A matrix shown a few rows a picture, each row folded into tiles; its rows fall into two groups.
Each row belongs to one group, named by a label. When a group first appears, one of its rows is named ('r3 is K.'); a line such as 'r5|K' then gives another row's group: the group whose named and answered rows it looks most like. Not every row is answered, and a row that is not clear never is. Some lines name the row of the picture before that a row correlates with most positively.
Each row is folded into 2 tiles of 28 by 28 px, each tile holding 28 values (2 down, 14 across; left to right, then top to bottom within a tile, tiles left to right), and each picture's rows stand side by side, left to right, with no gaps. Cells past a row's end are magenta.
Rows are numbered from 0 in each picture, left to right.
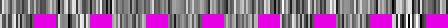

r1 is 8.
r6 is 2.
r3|2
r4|8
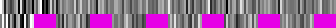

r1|2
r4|8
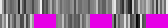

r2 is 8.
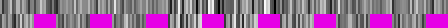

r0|8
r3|8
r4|8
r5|8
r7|2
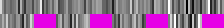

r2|2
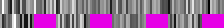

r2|8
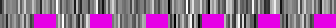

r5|2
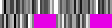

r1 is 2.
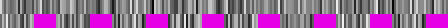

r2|2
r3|8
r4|8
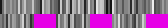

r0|2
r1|8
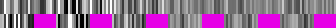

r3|8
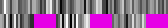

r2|8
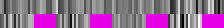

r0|8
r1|8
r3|8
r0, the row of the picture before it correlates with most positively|1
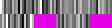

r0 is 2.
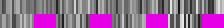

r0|8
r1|2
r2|8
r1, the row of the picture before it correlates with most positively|1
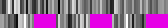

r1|8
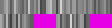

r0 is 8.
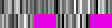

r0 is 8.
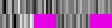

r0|8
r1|2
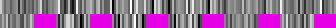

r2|2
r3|2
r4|2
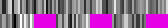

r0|8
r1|8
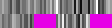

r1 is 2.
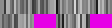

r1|2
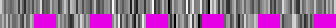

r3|2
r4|8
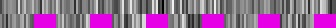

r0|2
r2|8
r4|8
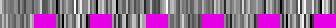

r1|2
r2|8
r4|2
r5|2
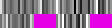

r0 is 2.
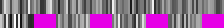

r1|8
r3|8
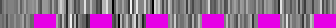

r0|2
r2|2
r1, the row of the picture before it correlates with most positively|0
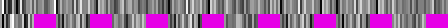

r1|2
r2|8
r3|2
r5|2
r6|2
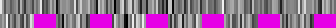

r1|2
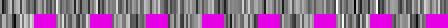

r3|8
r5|8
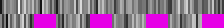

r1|2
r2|8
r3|8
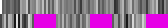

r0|8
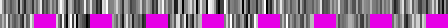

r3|8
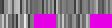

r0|8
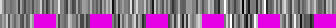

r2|2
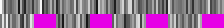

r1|2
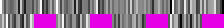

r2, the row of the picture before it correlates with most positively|1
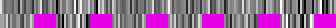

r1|2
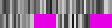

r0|8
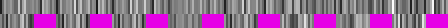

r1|2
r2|2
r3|2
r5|8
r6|8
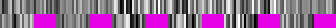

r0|8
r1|2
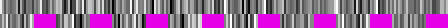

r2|2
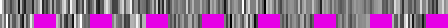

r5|2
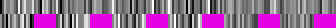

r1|8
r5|2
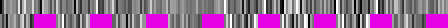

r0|2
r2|8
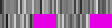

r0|2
